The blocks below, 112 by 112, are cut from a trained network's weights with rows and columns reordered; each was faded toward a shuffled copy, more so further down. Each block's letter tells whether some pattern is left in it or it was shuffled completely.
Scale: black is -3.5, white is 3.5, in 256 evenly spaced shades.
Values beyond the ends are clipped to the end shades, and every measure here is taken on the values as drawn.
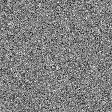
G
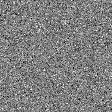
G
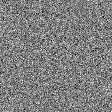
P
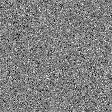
G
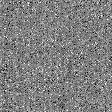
P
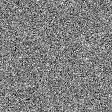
G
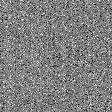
P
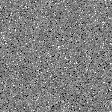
G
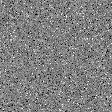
G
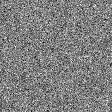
P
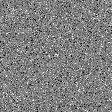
G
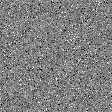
G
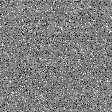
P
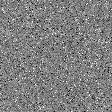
G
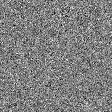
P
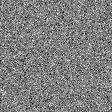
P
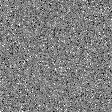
G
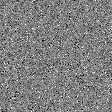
G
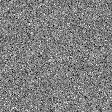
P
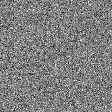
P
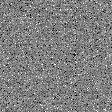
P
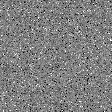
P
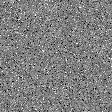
G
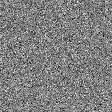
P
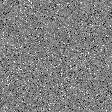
G
